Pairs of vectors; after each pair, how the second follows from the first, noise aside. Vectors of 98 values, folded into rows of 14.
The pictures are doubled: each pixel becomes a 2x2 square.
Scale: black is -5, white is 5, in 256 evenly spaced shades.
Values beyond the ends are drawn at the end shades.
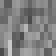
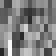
scaled up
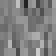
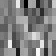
scaled up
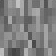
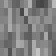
reversed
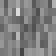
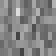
sign-scrambled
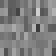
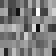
scaled up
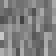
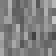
reversed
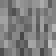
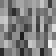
scaled up
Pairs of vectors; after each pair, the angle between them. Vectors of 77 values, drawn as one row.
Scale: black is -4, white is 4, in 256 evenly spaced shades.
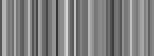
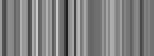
nearly opposite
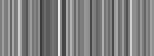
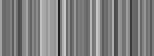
nearly opposite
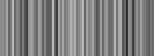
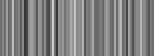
nearly parallel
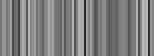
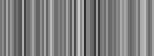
partly aligned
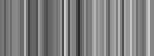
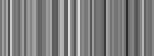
partly opposed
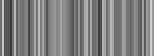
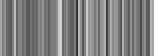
partly aligned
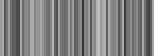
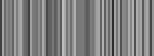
orthogonal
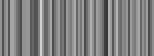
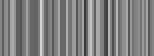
nearly parallel
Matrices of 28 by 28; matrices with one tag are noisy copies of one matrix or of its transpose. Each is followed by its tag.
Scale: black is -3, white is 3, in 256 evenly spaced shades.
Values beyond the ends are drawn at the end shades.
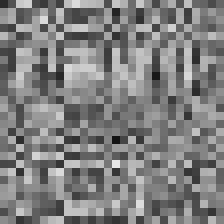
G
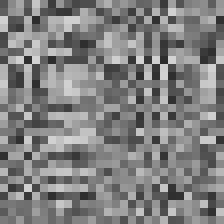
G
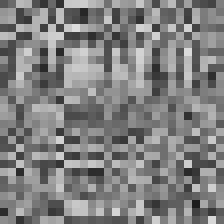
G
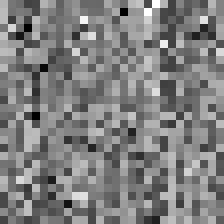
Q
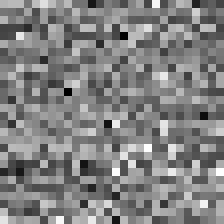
Q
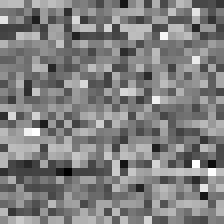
Q
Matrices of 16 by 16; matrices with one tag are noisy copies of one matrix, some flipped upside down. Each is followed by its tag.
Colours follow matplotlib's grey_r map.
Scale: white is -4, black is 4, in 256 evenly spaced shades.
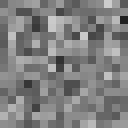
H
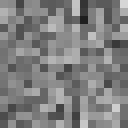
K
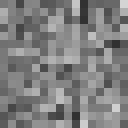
K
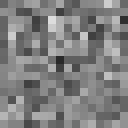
H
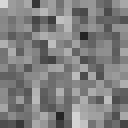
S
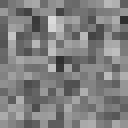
H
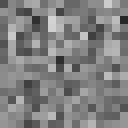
H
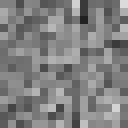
K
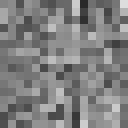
K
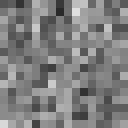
S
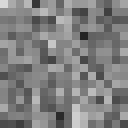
S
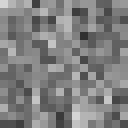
S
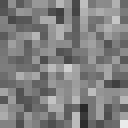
K
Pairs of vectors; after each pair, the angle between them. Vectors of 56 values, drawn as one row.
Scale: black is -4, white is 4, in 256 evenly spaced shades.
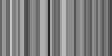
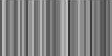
partly aligned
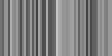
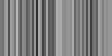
nearly parallel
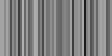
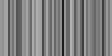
orthogonal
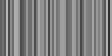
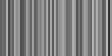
nearly parallel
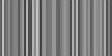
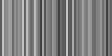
partly aligned
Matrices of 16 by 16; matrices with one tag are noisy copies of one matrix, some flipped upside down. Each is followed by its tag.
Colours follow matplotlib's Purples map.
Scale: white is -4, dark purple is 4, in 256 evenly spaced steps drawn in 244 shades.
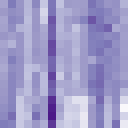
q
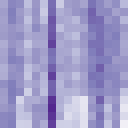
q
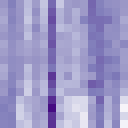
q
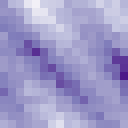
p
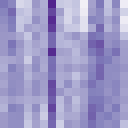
q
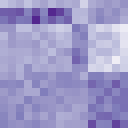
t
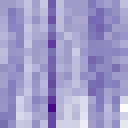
q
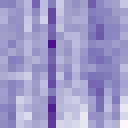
q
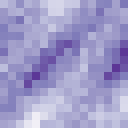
p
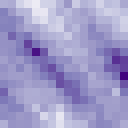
p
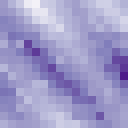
p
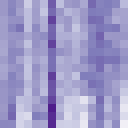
q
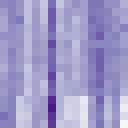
q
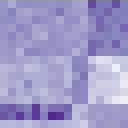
t
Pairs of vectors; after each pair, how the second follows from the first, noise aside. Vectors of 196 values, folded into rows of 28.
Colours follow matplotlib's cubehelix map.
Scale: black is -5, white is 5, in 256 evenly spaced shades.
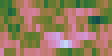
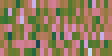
shuffled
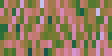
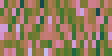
negated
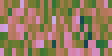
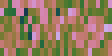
reversed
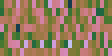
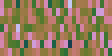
negated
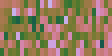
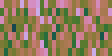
shuffled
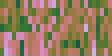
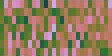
shuffled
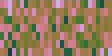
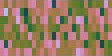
shuffled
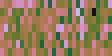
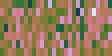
negated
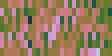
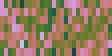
shuffled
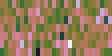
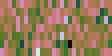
negated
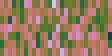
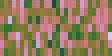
negated
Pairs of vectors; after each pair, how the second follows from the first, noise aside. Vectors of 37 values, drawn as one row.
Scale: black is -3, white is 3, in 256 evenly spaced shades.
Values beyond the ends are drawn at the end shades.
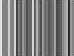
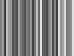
reversed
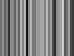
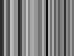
reversed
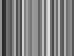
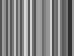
reversed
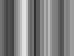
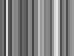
shuffled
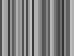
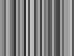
shuffled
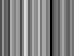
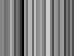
reversed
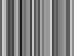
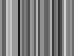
shuffled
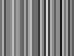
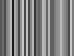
reversed
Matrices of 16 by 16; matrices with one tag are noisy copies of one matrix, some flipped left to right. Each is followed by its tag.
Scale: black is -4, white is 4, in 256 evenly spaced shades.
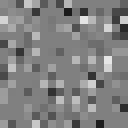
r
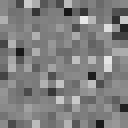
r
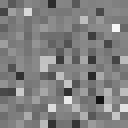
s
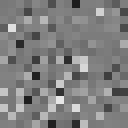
s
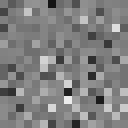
s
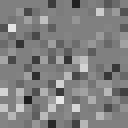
s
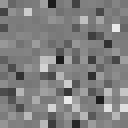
s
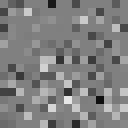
s
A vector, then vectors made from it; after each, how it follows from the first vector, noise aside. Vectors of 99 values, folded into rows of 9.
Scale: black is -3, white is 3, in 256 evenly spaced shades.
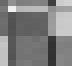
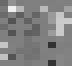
partly zeroed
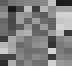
sign-scrambled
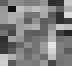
sign-scrambled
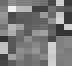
sign-scrambled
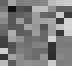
sign-scrambled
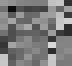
sign-scrambled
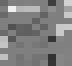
partly zeroed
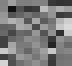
sign-scrambled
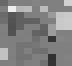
partly zeroed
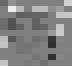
partly zeroed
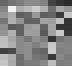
sign-scrambled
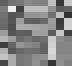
sign-scrambled
